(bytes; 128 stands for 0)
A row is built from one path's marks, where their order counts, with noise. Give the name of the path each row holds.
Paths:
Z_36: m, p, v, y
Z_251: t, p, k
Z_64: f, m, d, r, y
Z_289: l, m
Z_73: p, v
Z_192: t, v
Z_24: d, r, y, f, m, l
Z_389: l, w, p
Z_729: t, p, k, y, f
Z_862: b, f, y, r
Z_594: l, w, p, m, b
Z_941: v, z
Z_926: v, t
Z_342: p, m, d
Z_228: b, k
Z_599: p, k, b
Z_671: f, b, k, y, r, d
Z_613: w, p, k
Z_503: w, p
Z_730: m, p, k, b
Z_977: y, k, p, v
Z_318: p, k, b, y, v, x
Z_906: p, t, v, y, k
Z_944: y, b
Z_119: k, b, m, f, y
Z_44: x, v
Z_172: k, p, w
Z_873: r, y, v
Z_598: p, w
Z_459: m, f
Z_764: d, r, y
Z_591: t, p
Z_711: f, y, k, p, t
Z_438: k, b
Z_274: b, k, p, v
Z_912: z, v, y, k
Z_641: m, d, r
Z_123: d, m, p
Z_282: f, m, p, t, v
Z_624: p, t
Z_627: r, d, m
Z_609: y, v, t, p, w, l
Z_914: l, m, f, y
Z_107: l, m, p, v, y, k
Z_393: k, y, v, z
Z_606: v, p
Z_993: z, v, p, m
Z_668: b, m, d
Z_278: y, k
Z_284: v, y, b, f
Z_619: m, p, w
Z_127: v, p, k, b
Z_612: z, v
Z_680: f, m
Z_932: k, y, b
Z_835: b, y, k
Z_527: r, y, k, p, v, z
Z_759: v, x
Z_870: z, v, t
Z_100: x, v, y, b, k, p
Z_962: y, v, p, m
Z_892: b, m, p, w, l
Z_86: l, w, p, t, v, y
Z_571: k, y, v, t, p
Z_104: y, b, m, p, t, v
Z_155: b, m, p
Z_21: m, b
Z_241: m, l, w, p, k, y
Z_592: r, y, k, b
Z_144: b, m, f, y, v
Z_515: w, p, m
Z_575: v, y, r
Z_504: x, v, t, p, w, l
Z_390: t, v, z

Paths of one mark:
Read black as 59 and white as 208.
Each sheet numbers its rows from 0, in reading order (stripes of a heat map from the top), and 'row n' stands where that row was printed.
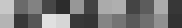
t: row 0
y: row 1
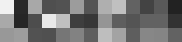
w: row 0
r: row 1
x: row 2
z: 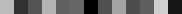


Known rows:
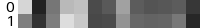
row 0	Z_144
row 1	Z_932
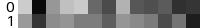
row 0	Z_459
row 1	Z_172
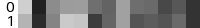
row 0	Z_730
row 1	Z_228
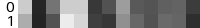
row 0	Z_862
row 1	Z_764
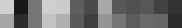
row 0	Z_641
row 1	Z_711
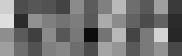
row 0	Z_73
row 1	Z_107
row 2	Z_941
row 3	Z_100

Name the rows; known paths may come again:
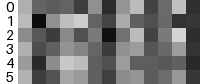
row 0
Z_390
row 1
Z_680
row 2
Z_941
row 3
Z_609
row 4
Z_119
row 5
Z_962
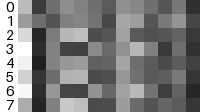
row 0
Z_318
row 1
Z_100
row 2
Z_144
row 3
Z_598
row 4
Z_892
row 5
Z_104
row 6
Z_503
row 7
Z_671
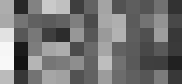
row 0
Z_228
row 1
Z_504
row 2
Z_591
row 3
Z_155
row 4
Z_289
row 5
Z_274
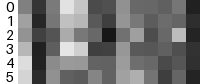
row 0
Z_932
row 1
Z_711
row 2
Z_912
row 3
Z_627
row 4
Z_730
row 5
Z_613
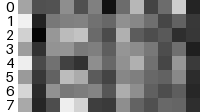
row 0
Z_870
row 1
Z_342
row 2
Z_459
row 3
Z_172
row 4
Z_624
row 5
Z_977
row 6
Z_107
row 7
Z_764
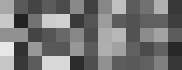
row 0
Z_606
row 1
Z_862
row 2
Z_44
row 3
Z_86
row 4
Z_944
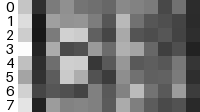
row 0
Z_599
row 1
Z_914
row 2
Z_641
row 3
Z_389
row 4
Z_835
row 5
Z_527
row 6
Z_73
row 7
Z_241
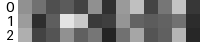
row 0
Z_926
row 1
Z_592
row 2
Z_993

